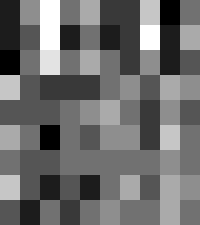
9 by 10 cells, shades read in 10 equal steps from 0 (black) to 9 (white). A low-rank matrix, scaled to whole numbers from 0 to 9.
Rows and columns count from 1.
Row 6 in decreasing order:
7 6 5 5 4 4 4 3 2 0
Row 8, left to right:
7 3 1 3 1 4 6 3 6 5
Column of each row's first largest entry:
3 3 3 1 6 9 9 1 9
